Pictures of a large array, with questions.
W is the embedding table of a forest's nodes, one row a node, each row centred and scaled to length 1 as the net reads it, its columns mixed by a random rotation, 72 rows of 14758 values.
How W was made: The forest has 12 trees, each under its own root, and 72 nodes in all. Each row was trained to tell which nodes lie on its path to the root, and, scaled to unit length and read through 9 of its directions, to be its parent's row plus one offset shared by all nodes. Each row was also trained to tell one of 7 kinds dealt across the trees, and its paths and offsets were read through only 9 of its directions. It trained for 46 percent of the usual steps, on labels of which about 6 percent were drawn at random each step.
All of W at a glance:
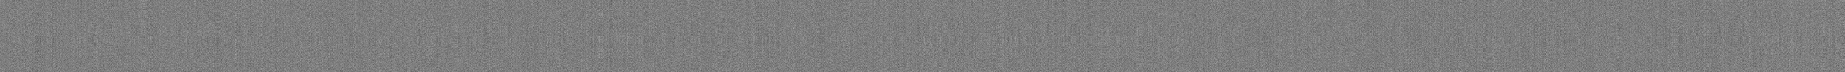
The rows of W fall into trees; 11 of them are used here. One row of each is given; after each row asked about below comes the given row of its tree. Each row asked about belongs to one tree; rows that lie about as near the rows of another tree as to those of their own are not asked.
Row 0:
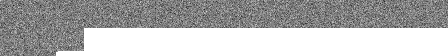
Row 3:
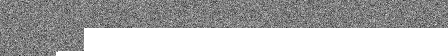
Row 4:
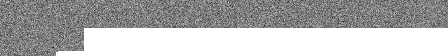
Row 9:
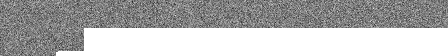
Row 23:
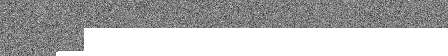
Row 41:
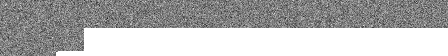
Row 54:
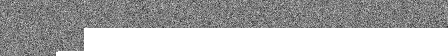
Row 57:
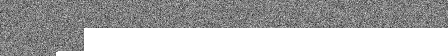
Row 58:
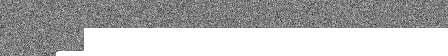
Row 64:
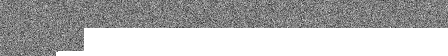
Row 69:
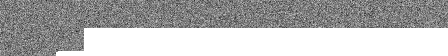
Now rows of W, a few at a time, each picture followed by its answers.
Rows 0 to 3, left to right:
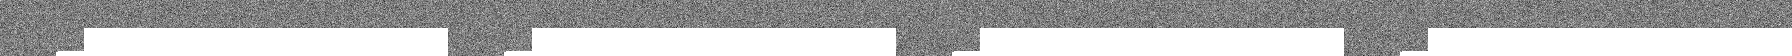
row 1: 4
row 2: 23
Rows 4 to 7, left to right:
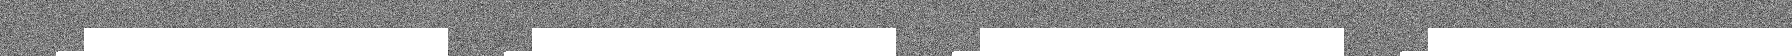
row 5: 57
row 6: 64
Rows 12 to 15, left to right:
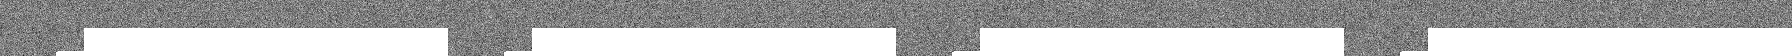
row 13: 57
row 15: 54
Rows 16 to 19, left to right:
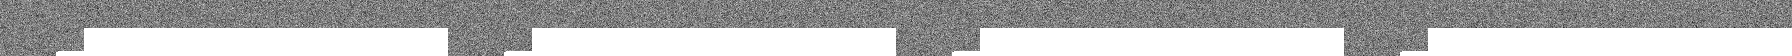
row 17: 9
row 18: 3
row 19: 41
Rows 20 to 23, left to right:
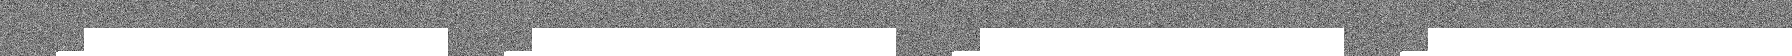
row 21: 4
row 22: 3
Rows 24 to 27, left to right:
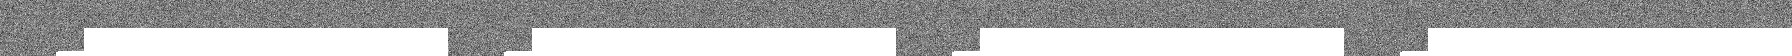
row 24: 0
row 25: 69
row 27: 3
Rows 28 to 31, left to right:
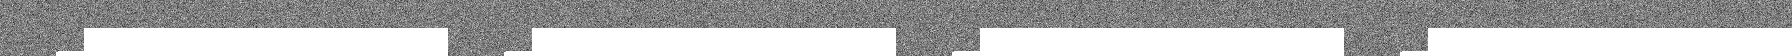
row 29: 23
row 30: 64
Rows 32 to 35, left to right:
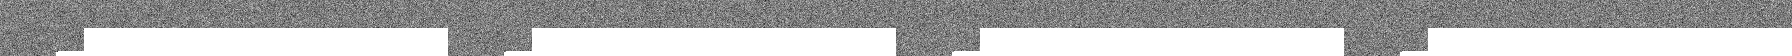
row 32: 3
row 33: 41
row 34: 64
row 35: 69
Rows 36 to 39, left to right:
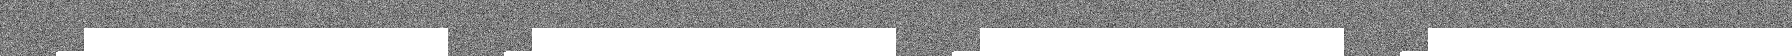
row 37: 9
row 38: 41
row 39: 54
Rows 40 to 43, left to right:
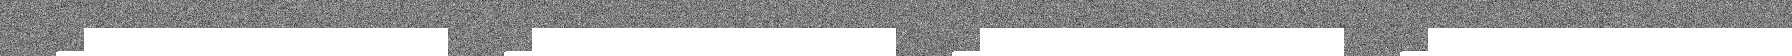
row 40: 54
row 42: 41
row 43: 23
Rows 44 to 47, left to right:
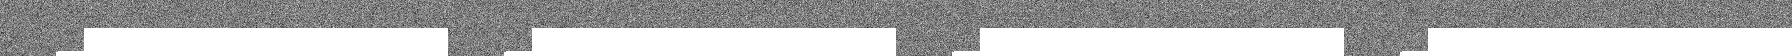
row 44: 69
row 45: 64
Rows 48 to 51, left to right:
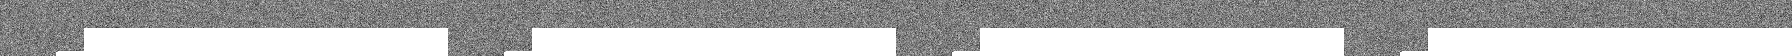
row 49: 9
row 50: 54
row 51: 41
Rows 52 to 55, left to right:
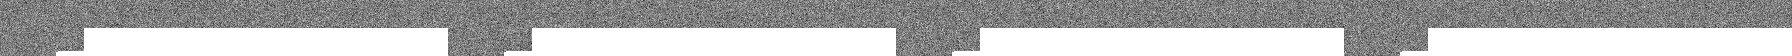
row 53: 9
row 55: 0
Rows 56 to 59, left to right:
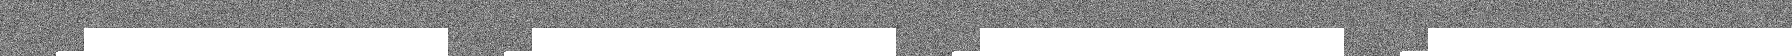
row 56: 41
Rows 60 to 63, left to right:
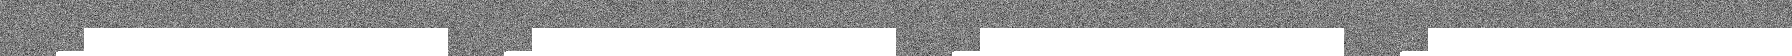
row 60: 64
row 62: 57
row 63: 3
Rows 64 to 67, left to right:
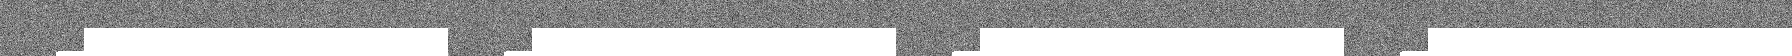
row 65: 3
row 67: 54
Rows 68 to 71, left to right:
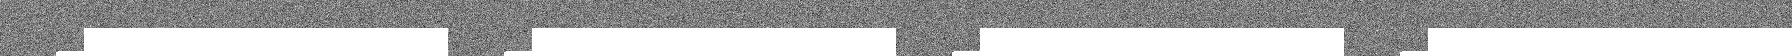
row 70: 9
